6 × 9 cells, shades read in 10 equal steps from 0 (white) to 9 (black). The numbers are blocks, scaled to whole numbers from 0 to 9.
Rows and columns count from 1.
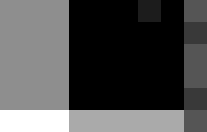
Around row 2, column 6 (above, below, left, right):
9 9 9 9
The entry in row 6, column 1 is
0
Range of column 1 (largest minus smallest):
4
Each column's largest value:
4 4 4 9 9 9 9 9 7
